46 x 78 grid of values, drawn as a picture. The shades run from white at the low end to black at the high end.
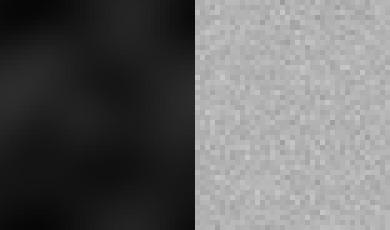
It is made of 1 by 2 panels. Panel 1,1: very high, smooth, faint in contrast. Panel 1,2: low, fine-grained, faint in contrast.
